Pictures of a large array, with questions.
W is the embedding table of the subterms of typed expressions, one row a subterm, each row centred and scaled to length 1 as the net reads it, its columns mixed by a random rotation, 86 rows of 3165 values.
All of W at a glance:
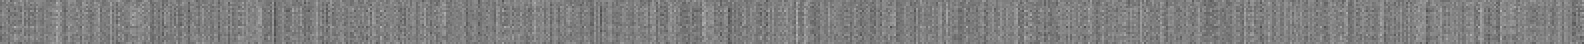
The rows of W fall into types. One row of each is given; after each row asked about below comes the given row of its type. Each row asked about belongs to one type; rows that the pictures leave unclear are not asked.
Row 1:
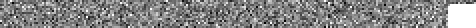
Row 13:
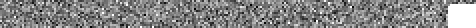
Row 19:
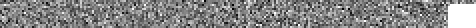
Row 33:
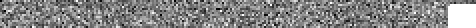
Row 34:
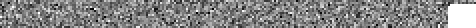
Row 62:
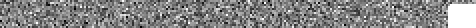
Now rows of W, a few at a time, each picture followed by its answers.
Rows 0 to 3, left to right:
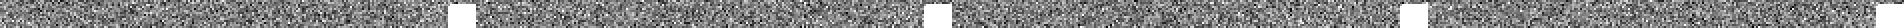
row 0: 13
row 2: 1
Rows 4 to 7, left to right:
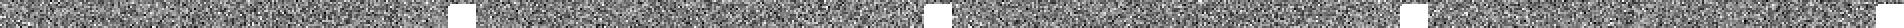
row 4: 13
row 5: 13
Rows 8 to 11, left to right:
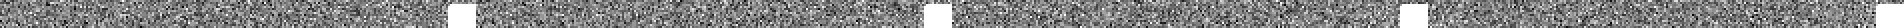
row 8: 62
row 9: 62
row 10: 1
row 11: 62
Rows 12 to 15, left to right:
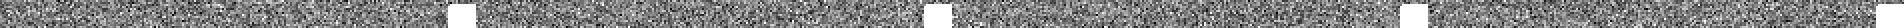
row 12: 33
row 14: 13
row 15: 33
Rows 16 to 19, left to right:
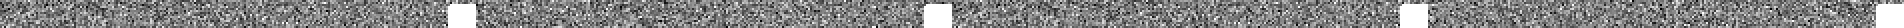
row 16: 62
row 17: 1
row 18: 62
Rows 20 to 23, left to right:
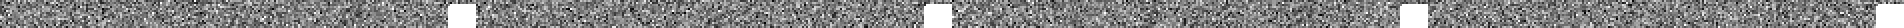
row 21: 34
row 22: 33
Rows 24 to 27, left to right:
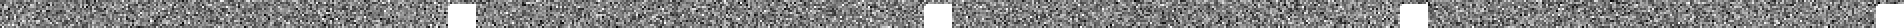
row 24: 62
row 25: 62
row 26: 1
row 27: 1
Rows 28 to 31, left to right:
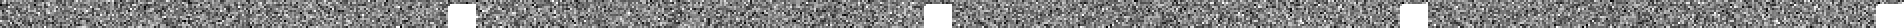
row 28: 1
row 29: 33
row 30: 1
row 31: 1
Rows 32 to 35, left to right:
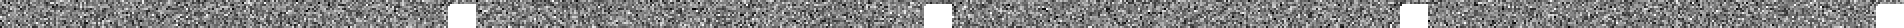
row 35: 62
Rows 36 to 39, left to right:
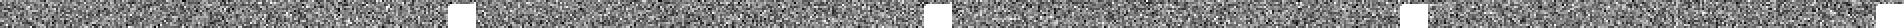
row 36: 1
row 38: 33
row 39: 19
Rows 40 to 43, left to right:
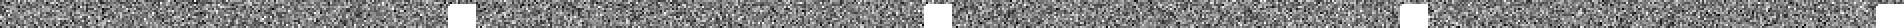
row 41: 62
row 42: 62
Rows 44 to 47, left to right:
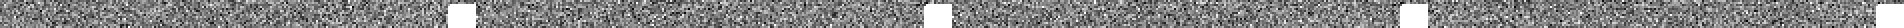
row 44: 13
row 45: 34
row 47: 33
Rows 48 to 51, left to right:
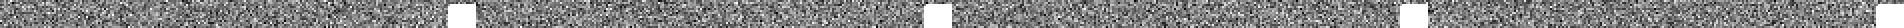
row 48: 1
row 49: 1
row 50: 19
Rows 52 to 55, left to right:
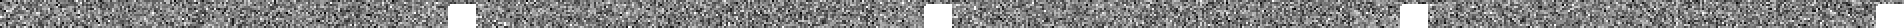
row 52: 33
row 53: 13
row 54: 19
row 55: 19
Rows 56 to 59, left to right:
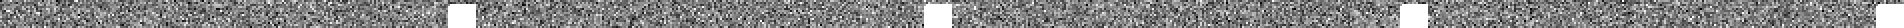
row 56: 33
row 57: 62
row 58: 19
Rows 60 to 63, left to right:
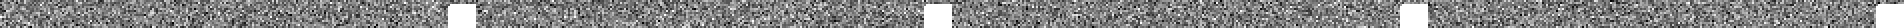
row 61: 33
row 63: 1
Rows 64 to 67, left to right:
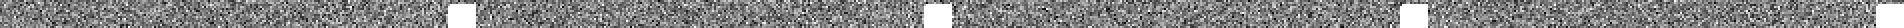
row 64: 13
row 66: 34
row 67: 13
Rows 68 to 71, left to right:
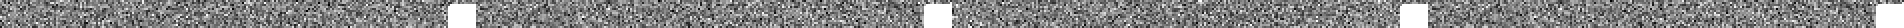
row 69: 19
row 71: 19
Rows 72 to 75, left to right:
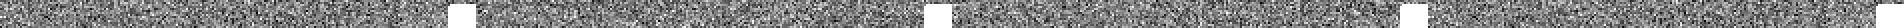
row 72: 34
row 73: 33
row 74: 19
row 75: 34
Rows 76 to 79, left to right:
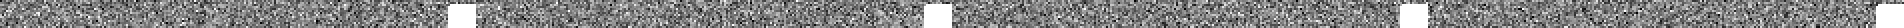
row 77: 19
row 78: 19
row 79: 34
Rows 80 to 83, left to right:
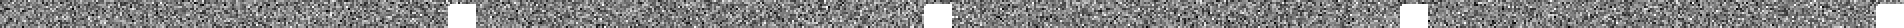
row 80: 19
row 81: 13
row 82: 34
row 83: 62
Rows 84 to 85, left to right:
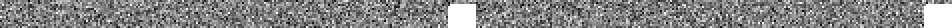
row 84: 34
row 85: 62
